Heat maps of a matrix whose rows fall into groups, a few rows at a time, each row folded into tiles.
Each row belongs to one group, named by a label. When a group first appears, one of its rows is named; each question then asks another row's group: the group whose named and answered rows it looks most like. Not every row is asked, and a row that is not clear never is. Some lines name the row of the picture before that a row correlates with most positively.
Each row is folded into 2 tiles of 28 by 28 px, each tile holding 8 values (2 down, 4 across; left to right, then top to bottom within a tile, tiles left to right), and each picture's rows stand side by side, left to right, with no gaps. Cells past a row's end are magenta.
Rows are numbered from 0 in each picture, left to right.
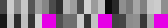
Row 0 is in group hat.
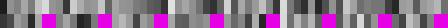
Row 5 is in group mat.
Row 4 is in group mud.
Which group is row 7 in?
hat
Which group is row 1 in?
mud
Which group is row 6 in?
hat
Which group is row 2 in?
mat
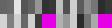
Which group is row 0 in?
mat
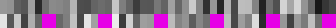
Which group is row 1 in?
mat
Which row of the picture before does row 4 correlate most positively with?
0
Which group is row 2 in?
mat
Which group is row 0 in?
mat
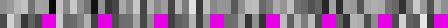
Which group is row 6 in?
hat
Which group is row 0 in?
mud
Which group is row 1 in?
mat
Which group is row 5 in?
mat
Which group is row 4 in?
mud
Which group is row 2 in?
hat
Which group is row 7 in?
mud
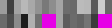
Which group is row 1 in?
mud
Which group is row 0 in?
mud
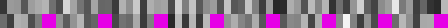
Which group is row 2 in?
hat
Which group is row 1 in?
hat
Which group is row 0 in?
hat
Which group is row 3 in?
hat
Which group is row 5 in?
hat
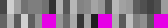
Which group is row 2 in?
mat
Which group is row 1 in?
mud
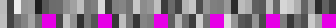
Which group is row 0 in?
mat
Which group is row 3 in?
mud
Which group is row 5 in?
mat
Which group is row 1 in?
mud
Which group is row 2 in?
mud
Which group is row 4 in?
mud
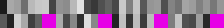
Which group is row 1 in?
mat
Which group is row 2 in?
hat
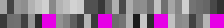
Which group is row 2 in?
mud
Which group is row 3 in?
mat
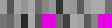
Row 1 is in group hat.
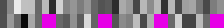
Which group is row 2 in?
hat
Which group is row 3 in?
mud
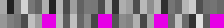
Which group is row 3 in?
mud
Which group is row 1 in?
mat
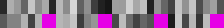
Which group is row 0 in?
hat
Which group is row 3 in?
hat
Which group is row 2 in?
mud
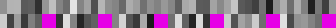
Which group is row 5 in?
mat
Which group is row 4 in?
mat
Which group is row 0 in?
mat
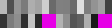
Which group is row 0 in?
mud
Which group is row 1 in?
mud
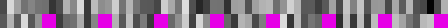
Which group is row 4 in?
hat
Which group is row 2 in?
mat
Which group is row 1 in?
hat
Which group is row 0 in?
hat
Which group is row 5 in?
mat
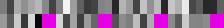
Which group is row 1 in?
mat
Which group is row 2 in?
hat
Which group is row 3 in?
mat
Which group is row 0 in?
mud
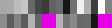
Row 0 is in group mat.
